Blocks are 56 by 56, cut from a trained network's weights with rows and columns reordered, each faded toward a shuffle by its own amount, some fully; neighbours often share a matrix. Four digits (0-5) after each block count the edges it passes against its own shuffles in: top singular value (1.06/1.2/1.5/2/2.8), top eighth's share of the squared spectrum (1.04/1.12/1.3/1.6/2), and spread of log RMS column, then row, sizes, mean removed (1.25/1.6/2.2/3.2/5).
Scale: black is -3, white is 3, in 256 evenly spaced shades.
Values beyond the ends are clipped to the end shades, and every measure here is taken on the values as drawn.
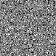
2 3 1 2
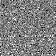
2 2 0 1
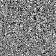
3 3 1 0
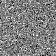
0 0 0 0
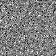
2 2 1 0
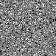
2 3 1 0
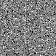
1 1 0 0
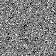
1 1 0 0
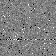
2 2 0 1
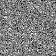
2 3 1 0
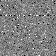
2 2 0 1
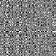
4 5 3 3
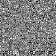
3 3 1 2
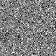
2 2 1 0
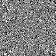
3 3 2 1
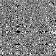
3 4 2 2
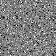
2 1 0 0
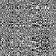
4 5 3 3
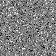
0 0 0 0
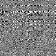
3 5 2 3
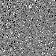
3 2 1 1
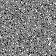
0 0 0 0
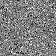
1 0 0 0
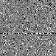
3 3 1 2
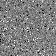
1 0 0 0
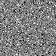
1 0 0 0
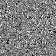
2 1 0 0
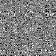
2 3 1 2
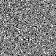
2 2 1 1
